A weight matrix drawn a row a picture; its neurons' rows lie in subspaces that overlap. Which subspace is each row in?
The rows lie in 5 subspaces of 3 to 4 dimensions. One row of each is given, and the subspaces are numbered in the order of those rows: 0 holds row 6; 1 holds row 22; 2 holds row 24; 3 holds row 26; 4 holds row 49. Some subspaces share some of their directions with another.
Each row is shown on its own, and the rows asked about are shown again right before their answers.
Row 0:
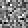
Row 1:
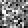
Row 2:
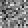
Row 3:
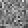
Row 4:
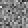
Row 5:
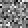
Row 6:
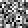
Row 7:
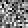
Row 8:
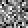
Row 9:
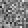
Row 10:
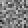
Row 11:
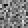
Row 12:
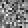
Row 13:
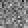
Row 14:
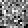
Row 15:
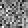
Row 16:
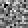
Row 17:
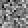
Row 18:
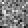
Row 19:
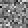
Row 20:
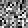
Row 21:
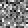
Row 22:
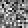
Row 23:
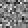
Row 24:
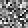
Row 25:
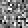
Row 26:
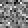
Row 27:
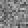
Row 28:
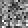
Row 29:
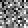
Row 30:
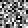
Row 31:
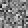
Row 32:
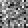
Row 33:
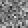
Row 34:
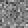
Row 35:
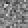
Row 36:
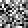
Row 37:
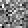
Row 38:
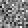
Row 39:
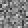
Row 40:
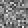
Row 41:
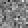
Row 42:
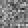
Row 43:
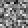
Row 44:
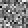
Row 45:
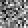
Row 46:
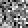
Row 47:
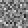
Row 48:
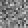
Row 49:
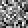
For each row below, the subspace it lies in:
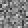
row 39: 3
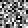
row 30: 0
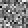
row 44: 3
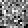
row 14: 0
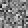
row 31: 3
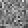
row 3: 0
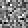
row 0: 2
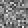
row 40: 1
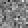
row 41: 2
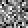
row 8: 4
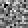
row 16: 3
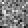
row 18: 0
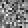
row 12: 1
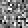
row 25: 2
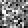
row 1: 0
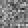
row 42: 4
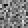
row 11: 3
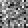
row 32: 4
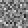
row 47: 4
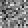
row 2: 4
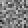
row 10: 4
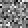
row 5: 3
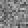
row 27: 4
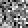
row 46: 2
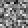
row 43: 1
